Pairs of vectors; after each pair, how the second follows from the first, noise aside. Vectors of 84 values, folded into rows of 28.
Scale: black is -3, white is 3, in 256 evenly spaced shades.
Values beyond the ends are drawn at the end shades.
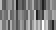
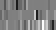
partly zeroed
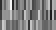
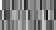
shuffled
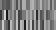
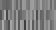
shrunk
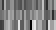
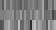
shrunk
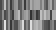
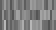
shrunk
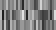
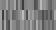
shrunk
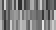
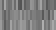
shrunk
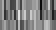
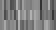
shrunk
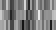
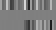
partly zeroed
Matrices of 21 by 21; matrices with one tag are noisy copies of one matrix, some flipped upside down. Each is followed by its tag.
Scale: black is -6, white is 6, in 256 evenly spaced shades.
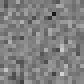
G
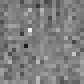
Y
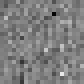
G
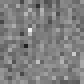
Y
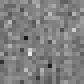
Y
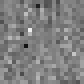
Y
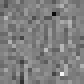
G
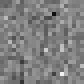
G
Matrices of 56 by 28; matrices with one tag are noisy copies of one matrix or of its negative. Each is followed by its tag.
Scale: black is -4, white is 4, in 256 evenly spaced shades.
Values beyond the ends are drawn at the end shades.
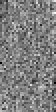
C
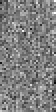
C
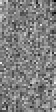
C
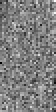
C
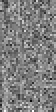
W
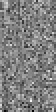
W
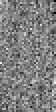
C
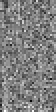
W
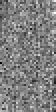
C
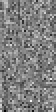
W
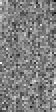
C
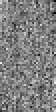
C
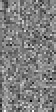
W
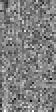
W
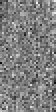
C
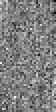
C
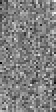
C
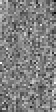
C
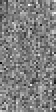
C
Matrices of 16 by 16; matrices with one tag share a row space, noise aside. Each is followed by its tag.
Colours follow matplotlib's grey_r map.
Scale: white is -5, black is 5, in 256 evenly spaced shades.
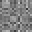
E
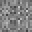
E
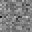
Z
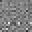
E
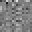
Z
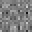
E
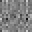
E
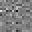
Z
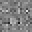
E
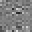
Z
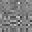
E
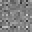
E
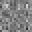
E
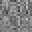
E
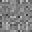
E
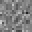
Z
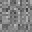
E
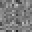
Z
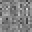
E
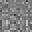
E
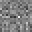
E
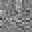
Z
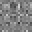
E
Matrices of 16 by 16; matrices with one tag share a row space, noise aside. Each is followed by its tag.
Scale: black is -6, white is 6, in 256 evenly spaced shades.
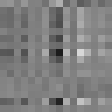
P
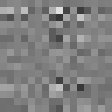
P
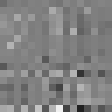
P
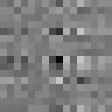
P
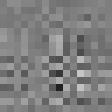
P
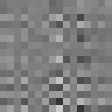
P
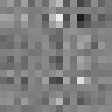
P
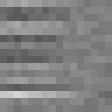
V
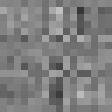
P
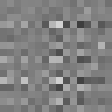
P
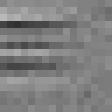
V
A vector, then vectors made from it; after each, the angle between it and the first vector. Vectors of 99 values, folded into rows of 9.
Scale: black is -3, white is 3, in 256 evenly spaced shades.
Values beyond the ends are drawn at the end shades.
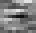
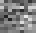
partly opposed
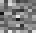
partly opposed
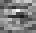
nearly parallel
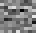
partly opposed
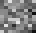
orthogonal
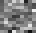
orthogonal
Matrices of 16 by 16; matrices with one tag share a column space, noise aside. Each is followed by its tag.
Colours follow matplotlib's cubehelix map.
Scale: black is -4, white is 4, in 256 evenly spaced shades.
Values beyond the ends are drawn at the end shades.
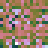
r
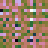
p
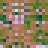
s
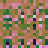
r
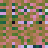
s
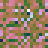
p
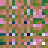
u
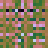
p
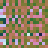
u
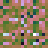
u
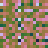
p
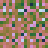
p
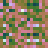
p
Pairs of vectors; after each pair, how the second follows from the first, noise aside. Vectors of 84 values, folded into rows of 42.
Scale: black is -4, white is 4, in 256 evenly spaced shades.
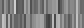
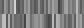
copied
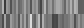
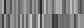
copied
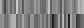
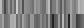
copied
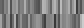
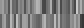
negated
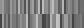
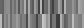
negated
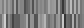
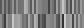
negated
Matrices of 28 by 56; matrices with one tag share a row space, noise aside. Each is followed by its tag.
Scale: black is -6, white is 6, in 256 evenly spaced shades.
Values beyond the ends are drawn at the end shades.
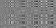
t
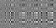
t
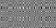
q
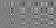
t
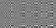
t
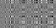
t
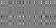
q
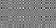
q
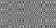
q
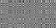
q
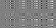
t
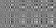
t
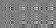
t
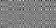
q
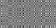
q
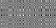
q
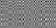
q
